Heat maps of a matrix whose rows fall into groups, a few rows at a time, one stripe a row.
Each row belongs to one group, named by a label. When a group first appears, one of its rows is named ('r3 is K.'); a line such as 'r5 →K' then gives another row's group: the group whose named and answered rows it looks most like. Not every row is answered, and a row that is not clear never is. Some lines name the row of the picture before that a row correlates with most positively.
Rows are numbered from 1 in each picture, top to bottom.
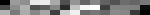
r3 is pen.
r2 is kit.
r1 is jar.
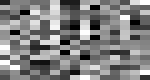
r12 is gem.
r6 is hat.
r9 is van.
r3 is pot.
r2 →hat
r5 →hat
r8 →hat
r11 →van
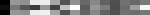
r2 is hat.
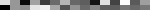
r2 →jar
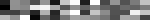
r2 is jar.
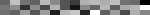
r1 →kit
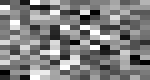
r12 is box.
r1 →pot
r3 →hat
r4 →gem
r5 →gem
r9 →hat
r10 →kit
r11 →van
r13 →pen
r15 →jar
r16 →pot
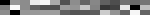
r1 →jar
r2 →box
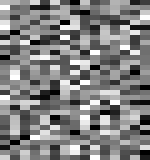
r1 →hat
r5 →van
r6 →pen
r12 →jar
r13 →kit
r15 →box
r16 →gem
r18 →pen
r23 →van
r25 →kit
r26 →hat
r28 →pot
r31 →pen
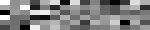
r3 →jar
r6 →pot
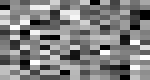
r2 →jar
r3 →pen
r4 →pen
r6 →box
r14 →van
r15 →van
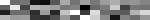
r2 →gem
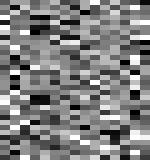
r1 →kit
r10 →gem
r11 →kit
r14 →pot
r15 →box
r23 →box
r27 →van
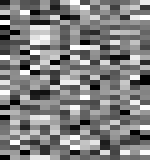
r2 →kit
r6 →jar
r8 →jar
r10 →kit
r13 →kit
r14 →pot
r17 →pen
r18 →hat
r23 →van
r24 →jar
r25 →gem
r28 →pen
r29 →box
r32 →jar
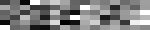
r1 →pot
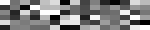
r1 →van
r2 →pot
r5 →pen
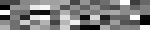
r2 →jar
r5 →pen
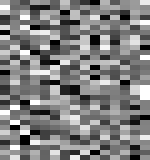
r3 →van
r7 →jar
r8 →hat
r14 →hat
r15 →jar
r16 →hat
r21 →pot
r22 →box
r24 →pen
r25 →box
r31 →hat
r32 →box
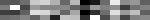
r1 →gem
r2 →gem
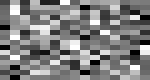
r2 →gem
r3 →box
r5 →kit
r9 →pen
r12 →box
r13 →hat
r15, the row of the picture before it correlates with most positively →3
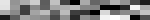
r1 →hat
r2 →van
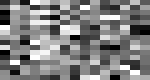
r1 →pot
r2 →box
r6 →pen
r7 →pen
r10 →van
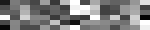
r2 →kit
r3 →kit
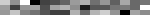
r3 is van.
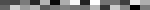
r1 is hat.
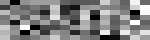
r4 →hat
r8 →van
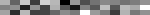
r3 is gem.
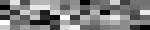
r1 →gem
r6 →pen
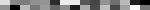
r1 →pen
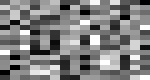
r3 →gem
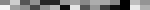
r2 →van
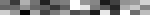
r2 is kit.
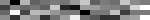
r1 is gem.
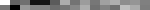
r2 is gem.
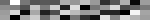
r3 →van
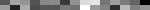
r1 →kit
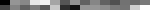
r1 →jar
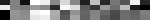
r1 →pot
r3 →jar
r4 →jar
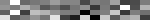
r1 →gem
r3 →gem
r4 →hat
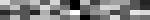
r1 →hat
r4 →gem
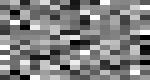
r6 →pot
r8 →pen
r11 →kit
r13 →pen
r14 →van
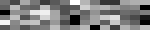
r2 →kit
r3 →jar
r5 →hat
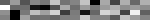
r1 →hat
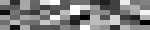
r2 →kit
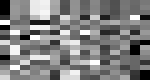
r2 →jar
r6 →jar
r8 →pot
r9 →pen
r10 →box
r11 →box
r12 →jar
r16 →pen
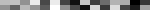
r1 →hat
